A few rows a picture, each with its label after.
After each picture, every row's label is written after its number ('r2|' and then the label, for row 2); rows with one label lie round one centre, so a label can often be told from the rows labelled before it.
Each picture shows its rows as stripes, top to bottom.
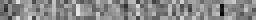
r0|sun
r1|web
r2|web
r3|web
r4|sun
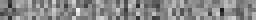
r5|sun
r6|sun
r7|web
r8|web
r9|sun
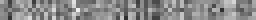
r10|sun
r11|sun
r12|web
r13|sun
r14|sun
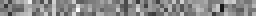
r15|sun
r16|web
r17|web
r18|sun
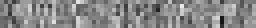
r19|web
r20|sun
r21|sun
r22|sun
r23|web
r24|web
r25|web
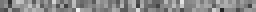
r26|sun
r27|sun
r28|web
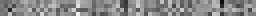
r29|web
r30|web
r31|sun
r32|web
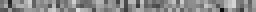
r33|sun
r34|sun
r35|web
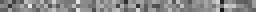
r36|web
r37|sun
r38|web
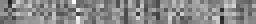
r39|sun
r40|sun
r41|web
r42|sun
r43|web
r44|web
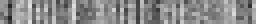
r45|sun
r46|sun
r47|sun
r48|sun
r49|sun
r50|sun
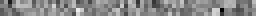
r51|sun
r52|sun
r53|web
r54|web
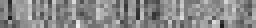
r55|sun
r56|sun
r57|sun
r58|sun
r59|sun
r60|web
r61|web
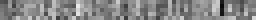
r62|web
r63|web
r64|web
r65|web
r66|sun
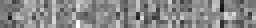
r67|web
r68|web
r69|web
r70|sun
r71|sun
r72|web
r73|web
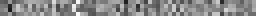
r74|web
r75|sun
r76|sun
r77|web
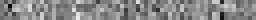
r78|web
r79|sun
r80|sun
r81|web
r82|web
